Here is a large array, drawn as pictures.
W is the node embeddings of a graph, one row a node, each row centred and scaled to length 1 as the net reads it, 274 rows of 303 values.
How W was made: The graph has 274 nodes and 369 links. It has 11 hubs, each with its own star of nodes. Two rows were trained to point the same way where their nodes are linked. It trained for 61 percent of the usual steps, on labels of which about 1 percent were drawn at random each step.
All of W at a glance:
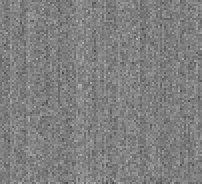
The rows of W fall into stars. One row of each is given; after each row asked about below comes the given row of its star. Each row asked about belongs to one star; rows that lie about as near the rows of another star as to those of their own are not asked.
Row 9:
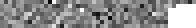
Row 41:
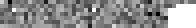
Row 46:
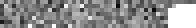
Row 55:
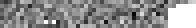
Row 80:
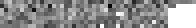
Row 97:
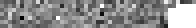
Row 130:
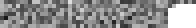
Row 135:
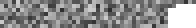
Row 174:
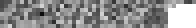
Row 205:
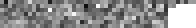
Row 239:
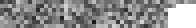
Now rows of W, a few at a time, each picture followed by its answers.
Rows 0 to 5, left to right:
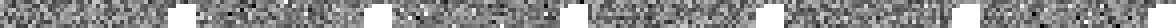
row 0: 135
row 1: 239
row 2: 9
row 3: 205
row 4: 55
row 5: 135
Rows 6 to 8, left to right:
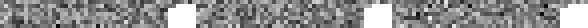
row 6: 97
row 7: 174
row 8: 9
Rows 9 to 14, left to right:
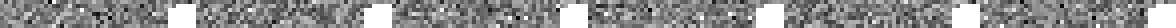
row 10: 41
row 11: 205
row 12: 55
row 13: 174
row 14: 174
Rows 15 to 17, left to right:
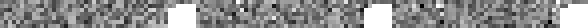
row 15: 239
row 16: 46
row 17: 80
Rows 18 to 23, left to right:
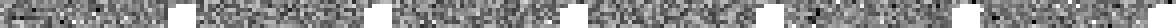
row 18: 205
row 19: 55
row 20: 239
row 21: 41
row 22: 9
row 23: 239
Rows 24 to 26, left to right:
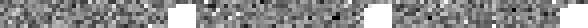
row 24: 239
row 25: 55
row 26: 174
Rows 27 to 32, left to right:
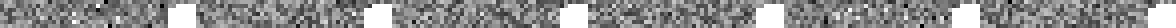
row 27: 205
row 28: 46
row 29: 46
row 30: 174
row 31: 135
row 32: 130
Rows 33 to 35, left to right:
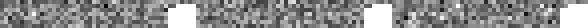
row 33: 97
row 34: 80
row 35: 205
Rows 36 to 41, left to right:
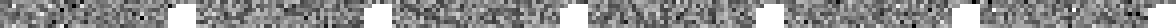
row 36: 55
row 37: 9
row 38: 239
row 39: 41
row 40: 239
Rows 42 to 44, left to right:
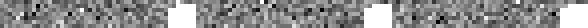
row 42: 9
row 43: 9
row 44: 174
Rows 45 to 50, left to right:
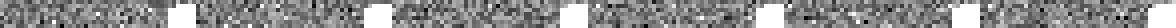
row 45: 135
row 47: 205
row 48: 55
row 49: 205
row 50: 55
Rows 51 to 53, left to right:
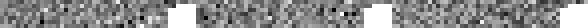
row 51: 135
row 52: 41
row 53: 9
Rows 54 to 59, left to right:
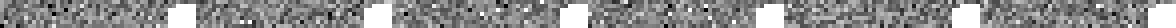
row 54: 135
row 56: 130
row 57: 135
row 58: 97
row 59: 205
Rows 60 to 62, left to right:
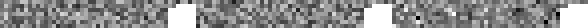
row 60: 205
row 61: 130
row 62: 41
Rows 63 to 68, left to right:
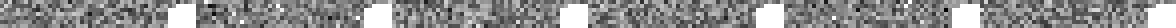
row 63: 205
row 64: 55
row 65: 46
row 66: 97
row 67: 174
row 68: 239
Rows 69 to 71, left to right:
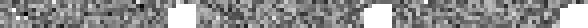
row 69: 9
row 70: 46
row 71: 130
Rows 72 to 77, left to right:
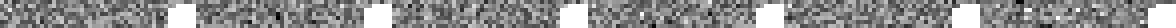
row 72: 9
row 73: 174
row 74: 55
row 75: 239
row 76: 130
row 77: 46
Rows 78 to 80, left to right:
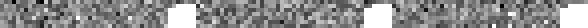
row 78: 46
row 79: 130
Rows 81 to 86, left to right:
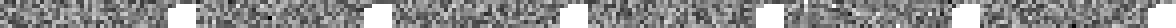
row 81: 97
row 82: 46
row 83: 239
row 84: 46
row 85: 55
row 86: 130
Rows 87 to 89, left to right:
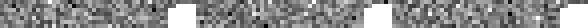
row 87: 46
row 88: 239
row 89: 46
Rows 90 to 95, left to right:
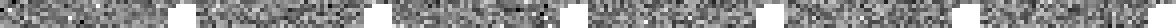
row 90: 130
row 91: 239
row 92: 9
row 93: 80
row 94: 80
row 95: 239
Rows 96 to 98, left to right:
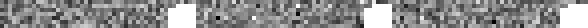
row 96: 55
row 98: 174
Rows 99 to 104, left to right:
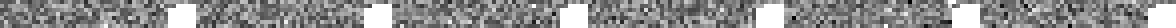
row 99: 41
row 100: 80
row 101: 80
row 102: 205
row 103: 80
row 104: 41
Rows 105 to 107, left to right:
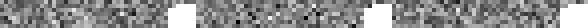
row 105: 46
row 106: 135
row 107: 205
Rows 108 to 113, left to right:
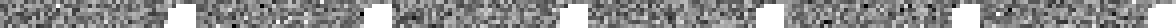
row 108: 174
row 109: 174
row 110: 80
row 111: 130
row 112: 135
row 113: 55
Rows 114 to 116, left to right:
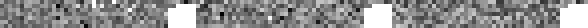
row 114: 97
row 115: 41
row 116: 9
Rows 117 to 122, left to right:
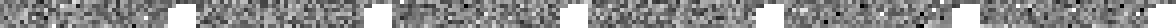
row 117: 46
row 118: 80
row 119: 55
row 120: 135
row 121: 135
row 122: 41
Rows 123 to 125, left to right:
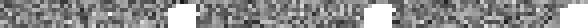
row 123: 97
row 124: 55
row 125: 239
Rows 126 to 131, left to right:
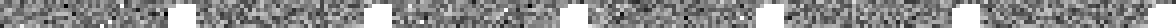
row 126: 174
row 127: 239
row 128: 239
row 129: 9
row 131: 239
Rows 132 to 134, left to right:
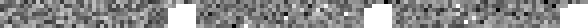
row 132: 174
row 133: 130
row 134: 205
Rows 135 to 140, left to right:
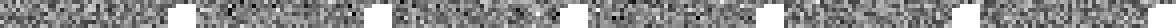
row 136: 9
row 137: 41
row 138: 9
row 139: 55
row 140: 97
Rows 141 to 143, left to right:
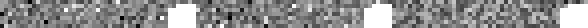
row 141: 135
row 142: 239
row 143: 80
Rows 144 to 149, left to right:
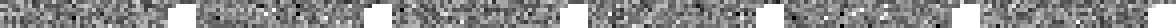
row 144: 46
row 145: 97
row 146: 239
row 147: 9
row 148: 97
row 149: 9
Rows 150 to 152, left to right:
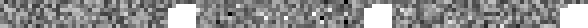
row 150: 46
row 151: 130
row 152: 9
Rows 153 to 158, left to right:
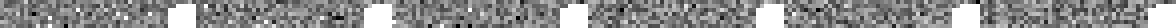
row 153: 130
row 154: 55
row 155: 130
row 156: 130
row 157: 239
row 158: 41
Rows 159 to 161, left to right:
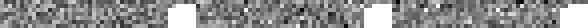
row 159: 97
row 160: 205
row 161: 80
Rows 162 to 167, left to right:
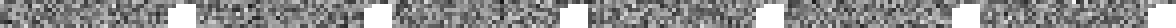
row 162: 41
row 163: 205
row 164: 135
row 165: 55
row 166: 135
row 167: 41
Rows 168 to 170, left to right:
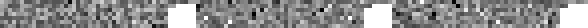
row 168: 135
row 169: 97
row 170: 97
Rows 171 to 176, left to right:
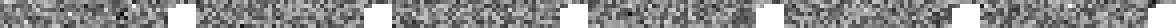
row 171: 205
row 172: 80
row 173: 97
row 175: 41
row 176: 130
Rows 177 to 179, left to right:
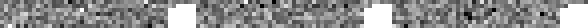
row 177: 9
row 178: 174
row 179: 41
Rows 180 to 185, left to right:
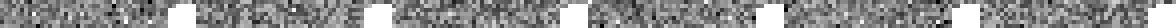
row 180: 130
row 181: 46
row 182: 205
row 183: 41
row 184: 80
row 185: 9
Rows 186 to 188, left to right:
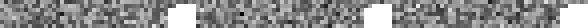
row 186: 46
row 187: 97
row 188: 41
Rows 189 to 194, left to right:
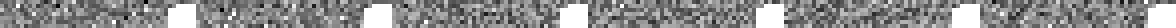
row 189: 239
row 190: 46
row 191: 46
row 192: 205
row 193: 239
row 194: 46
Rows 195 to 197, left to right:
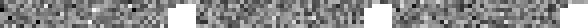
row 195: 80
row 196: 9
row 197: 80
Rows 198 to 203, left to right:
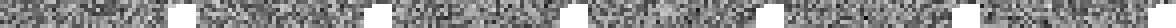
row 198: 9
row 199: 135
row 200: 46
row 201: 46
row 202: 174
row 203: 205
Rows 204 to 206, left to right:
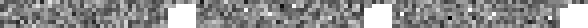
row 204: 174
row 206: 97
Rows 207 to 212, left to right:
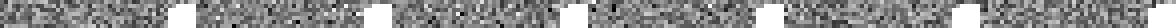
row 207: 55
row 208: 174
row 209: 205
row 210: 174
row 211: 46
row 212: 80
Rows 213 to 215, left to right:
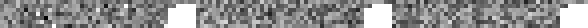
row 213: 46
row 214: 41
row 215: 80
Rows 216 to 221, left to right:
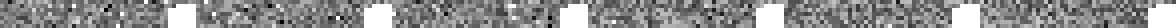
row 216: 80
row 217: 55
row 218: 135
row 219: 205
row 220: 41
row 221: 9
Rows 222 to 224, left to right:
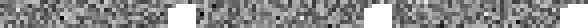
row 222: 239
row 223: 46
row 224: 55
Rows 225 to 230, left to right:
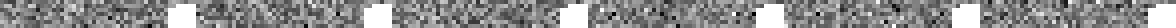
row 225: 9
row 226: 205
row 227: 41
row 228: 41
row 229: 9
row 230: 41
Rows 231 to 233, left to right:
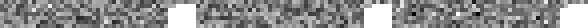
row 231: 174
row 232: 205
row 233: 55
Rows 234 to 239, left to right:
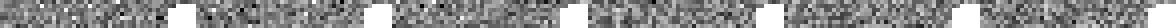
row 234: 135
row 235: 239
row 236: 80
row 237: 97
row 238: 55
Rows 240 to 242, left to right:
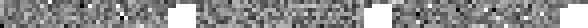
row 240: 135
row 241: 80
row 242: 41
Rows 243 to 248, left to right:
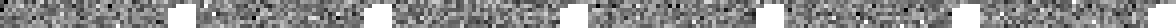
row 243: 80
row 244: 55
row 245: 80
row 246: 174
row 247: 174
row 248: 9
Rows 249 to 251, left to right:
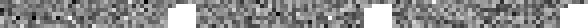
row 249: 239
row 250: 174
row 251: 205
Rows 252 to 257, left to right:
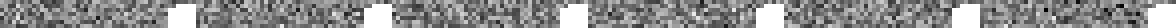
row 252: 135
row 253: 41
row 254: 205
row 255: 55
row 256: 130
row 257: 41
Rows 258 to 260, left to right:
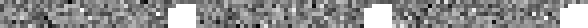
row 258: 46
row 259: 46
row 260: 9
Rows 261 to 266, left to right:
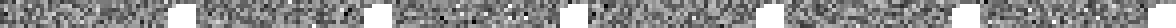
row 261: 46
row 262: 41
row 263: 205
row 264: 46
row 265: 130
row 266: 205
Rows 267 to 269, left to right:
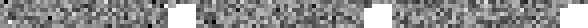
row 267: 205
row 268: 97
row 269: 97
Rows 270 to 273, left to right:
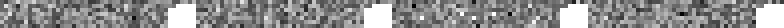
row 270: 55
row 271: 80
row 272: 97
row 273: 9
